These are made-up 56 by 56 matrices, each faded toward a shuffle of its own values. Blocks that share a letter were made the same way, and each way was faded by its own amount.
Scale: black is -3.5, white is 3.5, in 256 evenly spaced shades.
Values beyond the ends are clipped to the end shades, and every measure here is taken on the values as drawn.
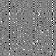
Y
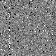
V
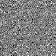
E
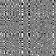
Y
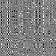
Y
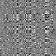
Y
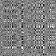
Y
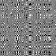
Y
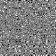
E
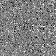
V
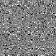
E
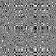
Y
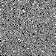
V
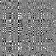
Y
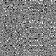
E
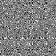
E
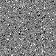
V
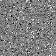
V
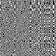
Y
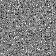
V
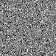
V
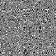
E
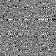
E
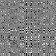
Y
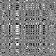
Y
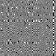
Y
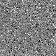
V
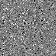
V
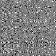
E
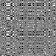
Y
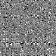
E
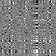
Y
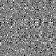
E
